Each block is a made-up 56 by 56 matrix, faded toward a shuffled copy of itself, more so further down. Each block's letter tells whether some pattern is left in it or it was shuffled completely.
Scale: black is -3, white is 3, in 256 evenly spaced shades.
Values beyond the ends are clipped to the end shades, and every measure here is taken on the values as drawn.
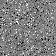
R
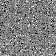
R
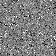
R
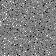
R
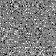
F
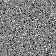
R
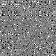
F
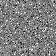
R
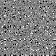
F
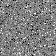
R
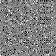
F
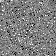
R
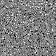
R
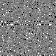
F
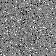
R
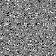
F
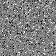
R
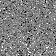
R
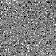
F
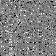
F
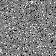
R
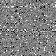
F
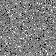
R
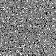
F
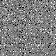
F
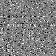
F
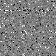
F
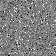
R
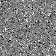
R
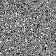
R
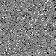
F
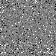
F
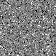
R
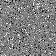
R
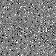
F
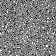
R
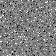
R
